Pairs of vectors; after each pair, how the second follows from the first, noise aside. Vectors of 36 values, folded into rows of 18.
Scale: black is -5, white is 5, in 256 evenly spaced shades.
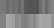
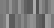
sign-scrambled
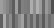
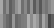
wrapped around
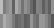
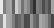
scaled up
